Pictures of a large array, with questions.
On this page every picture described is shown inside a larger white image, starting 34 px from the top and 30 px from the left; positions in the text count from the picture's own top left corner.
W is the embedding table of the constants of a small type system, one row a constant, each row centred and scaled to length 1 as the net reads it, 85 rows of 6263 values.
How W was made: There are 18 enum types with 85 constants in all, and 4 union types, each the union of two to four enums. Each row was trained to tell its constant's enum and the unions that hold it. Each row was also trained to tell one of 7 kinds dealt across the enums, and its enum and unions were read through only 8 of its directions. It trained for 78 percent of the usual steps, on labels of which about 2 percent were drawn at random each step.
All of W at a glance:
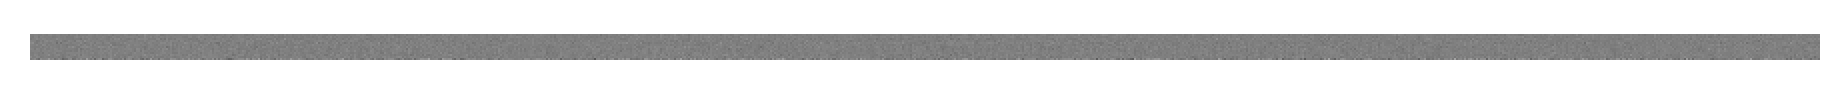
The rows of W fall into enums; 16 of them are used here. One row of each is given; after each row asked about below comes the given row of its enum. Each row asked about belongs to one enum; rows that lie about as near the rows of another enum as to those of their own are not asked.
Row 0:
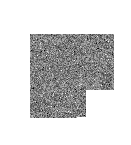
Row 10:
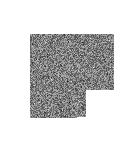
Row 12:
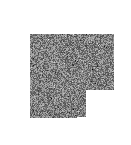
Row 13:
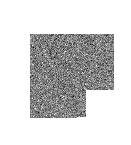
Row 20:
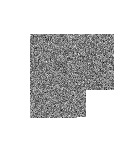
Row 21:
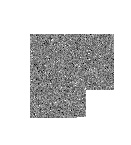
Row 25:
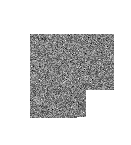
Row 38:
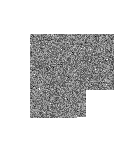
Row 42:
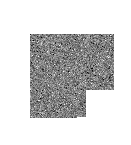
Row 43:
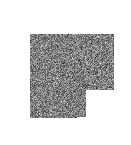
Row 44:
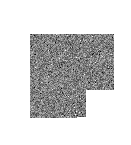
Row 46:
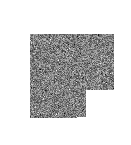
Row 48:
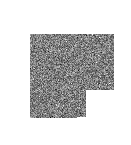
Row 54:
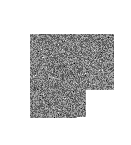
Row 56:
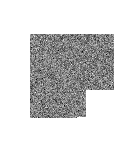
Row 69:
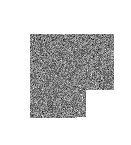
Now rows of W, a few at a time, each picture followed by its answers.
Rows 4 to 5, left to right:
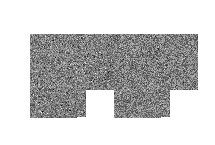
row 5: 54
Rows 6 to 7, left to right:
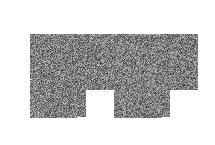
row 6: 20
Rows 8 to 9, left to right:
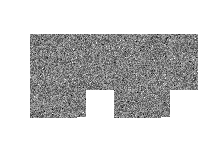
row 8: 38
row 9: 25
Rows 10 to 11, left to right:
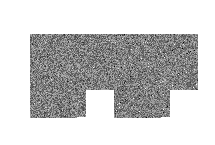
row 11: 0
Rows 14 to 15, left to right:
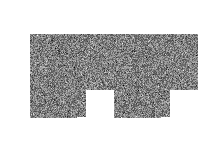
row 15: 54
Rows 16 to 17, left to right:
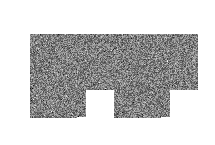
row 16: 56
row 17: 69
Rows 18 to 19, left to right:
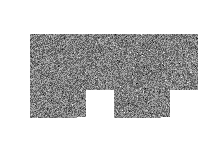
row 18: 20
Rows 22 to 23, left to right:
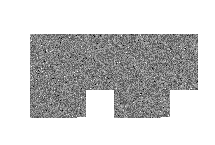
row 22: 48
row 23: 13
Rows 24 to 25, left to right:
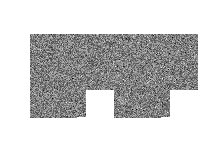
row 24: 10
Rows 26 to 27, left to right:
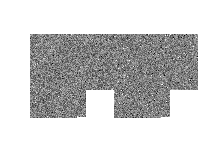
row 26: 12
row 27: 21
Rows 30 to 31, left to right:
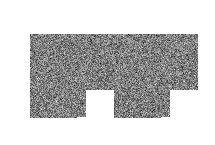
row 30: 12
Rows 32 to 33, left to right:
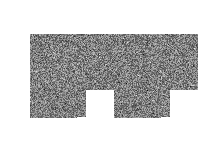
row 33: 54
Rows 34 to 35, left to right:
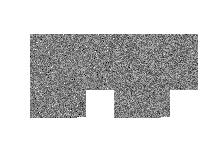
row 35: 10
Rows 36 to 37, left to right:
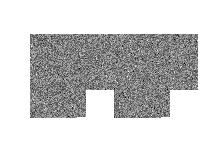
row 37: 48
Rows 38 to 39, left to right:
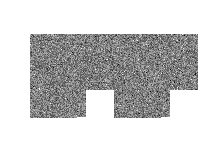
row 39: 56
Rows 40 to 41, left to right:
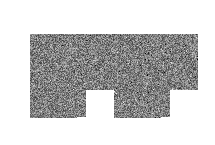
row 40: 46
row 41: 21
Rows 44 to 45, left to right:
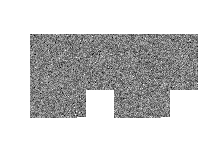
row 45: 13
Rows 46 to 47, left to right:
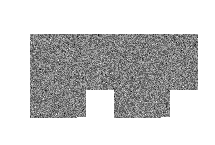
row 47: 0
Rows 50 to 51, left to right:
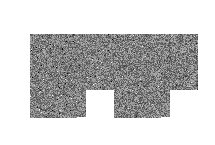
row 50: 13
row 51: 38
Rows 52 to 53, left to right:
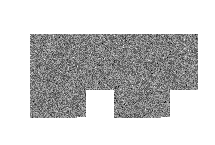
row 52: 69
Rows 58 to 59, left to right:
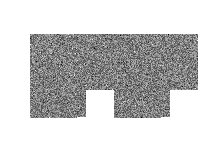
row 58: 25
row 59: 21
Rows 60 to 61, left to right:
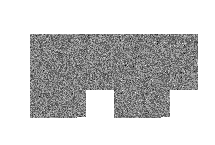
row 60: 69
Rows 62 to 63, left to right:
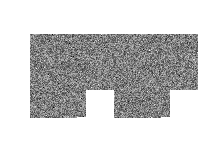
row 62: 13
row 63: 25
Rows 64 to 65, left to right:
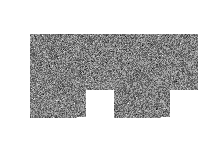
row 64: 13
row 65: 69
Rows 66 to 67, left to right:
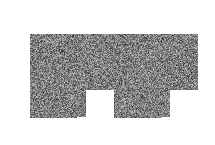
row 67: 56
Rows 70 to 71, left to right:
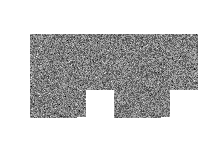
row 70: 0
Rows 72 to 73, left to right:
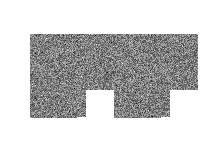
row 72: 0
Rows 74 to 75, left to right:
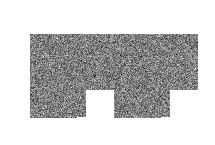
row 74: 21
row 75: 54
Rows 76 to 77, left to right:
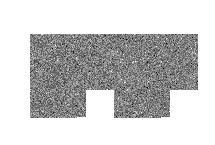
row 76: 69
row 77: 44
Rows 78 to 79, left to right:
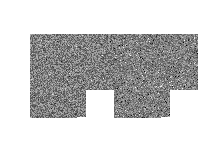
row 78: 48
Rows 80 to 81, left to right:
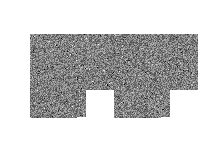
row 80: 48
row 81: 10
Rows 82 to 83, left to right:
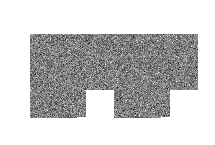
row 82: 54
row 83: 21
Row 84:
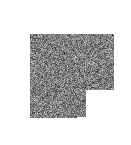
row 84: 12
